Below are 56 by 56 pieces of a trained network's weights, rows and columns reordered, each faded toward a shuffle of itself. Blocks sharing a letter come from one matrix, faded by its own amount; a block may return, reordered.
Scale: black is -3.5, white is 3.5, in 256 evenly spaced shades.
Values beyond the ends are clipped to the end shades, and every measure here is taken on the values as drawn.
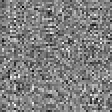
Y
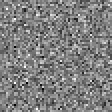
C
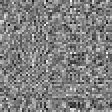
Y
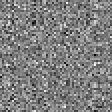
Y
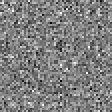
C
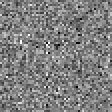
C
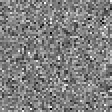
C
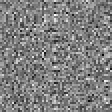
Y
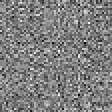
Y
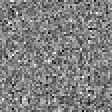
C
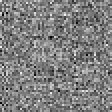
Y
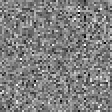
C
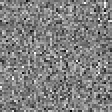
C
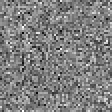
C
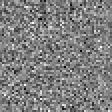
C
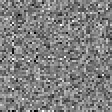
C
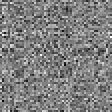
Y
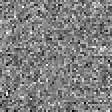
C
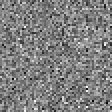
C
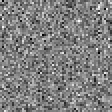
C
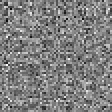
Y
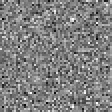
C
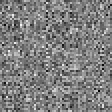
Y
